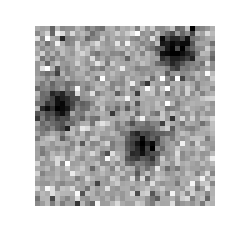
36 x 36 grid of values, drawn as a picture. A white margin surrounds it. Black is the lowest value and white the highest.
Slope: none. Average level on the scale: 60%. Odd rows or columns: none. Mirror symmetry: none. Dips: three.
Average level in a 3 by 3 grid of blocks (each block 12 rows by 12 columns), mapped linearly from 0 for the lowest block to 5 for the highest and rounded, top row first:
450 | 034 | 535
